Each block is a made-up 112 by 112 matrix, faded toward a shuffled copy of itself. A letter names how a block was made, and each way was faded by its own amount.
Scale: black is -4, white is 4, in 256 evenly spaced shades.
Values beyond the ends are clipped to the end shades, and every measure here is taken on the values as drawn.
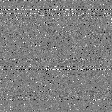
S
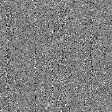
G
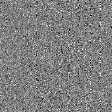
G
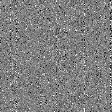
G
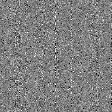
G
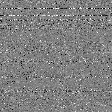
S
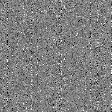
G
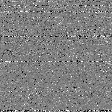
S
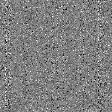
G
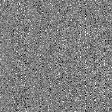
G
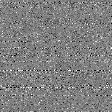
S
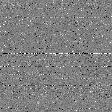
S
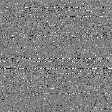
S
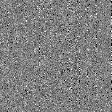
G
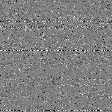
S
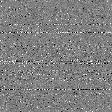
S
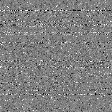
S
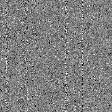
G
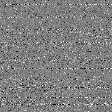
S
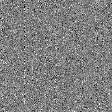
G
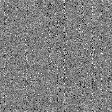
G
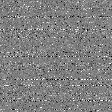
S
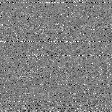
S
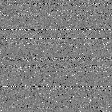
S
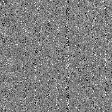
G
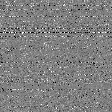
S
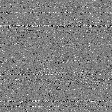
S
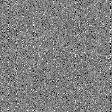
G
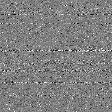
S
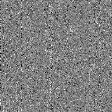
G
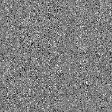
G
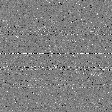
S
